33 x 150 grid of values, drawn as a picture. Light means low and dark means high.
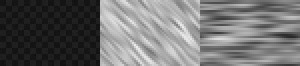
The table splits into one row of 3 panels. Panel 1,1: very high, checkered, faint in contrast. Panel 1,2: low, slanting down to the right. Panel 1,3: middling, streaked across, strong in contrast.
